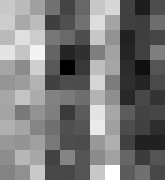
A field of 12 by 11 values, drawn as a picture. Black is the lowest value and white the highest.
Average level on the scale: 50%. Stripes: upright, repeating 2 times. Grain: streaks running down.
